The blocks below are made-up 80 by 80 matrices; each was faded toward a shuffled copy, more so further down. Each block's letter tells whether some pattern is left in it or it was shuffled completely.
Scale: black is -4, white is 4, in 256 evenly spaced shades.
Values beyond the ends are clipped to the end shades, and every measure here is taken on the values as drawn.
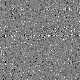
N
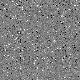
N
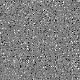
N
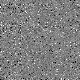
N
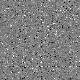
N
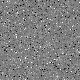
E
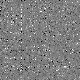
N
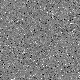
E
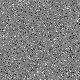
E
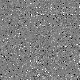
N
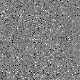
N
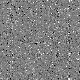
N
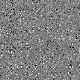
N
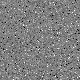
E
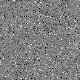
N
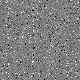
N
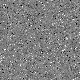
E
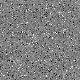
N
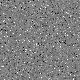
E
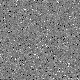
E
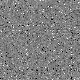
N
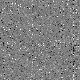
N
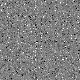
N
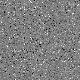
N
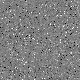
E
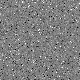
E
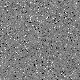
E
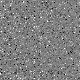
N
